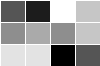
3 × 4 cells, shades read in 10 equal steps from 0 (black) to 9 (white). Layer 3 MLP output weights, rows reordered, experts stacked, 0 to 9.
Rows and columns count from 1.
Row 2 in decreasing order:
7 6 5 5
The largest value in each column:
8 8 9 7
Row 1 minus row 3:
-5 -7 9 4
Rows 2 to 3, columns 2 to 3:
6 5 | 8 0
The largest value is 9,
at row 1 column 3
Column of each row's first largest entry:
3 4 1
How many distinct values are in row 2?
3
